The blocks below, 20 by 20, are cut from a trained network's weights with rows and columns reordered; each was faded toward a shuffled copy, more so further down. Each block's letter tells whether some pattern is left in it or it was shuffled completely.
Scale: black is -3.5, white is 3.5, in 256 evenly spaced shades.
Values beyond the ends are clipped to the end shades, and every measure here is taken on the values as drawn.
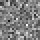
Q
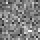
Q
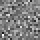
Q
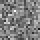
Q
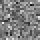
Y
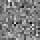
Q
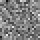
Q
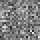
Y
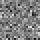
Y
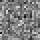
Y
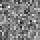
Q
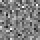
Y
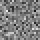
Y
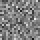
Q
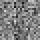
Y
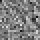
Y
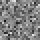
Q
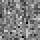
Q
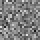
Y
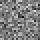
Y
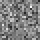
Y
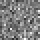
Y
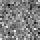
Q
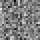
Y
